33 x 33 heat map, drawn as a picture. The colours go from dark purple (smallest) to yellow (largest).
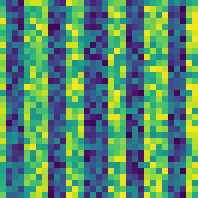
No overall slope runs across the table. On average the colour sits 50% of the way up the scale. The values spread evenly over their range. Stripes running up and down repeat 5 times from left to right.
